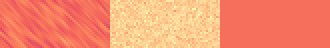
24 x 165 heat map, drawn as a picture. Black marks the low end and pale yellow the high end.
It is made of 1 by 3 panels. Panel 1,1: high, slanting down to the right, faint in contrast. Panel 1,2: very high, fine-grained, faint in contrast. Panel 1,3: high, flat.
